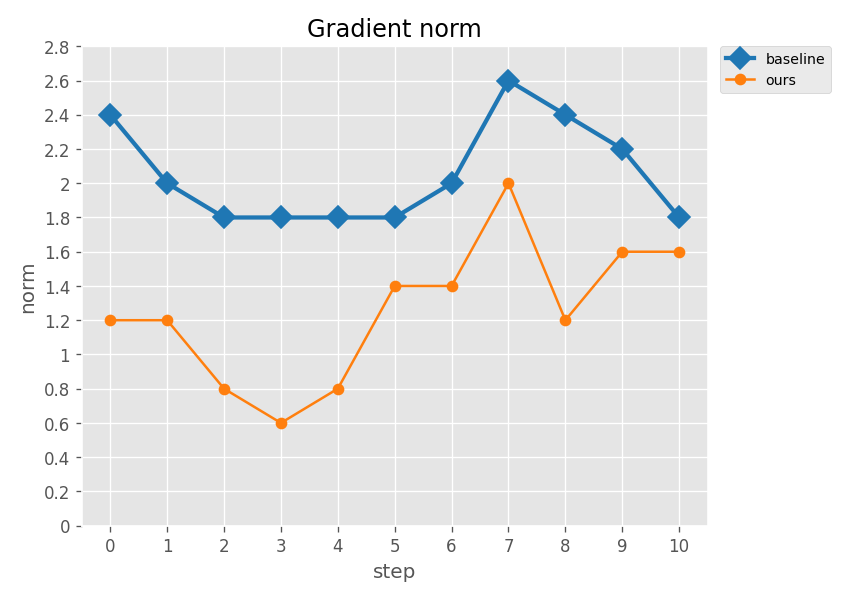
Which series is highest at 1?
baseline
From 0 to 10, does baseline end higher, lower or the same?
lower
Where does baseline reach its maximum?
7
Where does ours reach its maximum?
7
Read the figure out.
Title: Gradient norm
x-axis: step, ticks 0 1 2 3 4 5 6 7 8 9 10
y-axis: norm, ticks 0 0.2 0.4 0.6 0.8 1 1.2 1.4 1.6 1.8 2 2.2 2.4 2.6 2.8
Legend: baseline, ours
Values:
baseline: 2.4 2 1.8 1.8 1.8 1.8 2 2.6 2.4 2.2 1.8
ours: 1.2 1.2 0.8 0.6 0.8 1.4 1.4 2 1.2 1.6 1.6
